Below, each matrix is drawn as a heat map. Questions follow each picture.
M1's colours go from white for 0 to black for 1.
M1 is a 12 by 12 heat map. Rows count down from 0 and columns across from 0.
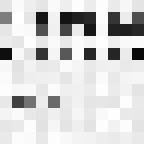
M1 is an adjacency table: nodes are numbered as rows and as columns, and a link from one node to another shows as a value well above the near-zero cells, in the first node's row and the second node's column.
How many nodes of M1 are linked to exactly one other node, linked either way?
2
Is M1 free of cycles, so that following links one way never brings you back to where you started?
yes
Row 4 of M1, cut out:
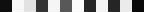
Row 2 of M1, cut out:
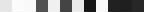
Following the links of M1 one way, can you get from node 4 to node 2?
no
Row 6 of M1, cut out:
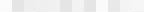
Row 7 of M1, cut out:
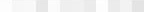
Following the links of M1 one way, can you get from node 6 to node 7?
no
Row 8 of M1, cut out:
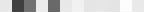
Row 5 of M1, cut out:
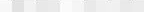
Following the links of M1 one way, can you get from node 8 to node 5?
yes
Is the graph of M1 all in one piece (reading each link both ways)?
yes
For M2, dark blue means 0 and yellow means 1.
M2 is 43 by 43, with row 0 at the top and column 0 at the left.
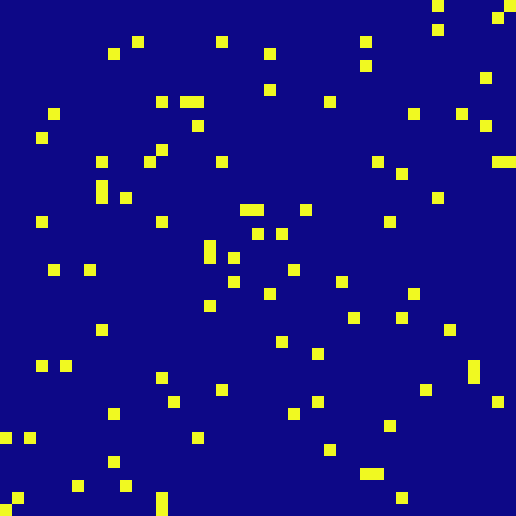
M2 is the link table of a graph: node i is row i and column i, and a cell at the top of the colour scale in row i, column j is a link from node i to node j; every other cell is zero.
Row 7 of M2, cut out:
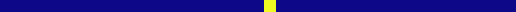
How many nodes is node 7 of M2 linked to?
1
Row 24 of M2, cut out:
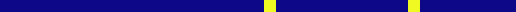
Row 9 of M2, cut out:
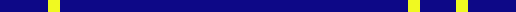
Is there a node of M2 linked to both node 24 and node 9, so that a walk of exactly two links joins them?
yes
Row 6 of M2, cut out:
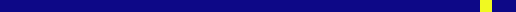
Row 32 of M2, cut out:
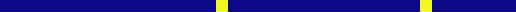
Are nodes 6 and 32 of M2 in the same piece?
yes
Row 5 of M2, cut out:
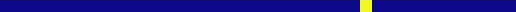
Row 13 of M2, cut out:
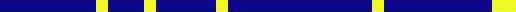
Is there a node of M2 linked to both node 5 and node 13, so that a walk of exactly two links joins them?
no
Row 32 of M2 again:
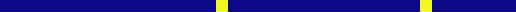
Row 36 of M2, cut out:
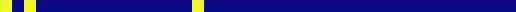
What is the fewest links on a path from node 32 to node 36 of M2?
5
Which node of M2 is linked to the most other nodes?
node 13
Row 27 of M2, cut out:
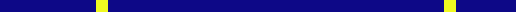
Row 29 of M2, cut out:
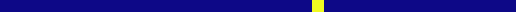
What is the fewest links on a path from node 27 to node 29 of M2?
6
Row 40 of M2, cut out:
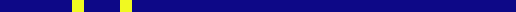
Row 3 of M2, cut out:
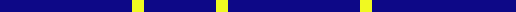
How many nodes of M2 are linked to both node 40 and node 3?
0
